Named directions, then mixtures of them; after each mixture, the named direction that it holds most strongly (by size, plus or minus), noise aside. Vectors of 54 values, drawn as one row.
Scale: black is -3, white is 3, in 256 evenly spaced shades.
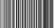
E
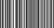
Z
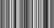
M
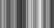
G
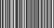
Z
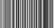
E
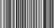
E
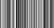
E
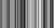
G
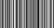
Z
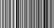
E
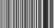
E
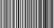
E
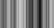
G
